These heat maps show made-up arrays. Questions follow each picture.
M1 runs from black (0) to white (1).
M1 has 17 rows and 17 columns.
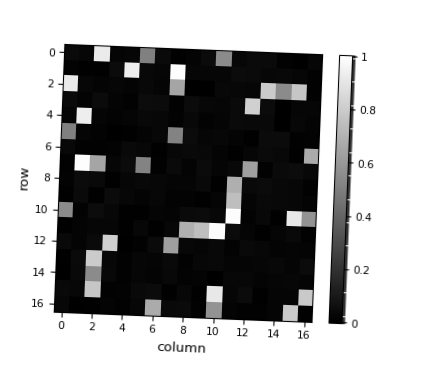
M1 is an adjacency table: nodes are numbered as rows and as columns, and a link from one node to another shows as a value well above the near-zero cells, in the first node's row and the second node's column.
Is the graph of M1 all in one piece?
yes
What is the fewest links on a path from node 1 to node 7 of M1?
1
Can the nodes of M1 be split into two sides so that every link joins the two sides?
no
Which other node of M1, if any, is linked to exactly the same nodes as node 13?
node 14
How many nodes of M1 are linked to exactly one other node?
7
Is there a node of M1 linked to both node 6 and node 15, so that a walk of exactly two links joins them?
yes
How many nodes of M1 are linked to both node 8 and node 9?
1
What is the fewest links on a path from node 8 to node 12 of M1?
6
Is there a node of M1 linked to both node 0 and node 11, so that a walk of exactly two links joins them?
yes
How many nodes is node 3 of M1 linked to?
1
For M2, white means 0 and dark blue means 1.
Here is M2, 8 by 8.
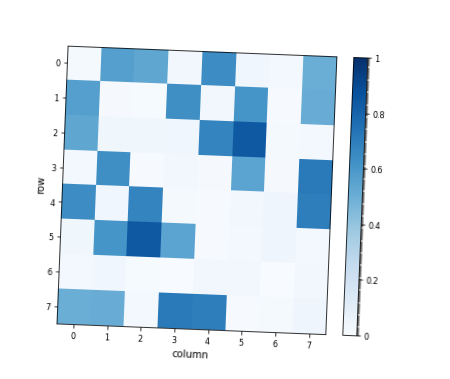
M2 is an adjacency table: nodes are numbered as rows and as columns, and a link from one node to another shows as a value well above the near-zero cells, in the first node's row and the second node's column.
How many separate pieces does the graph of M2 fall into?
2
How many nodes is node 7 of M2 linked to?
4
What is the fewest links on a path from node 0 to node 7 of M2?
1
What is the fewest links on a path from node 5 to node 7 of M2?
2
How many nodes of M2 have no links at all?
1
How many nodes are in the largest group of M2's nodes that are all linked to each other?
3
